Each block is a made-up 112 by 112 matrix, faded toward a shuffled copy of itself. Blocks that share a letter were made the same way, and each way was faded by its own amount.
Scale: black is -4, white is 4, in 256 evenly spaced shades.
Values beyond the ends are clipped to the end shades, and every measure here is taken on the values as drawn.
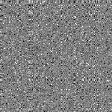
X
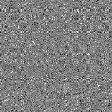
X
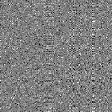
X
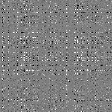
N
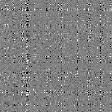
N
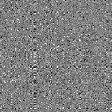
X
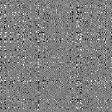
N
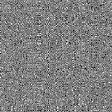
X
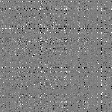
N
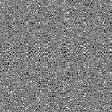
X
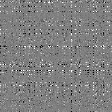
N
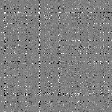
N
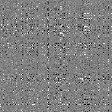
N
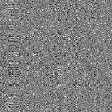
X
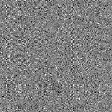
X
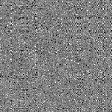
X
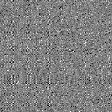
X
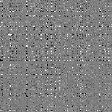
N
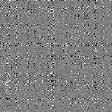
N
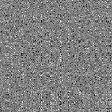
X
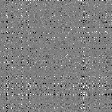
N
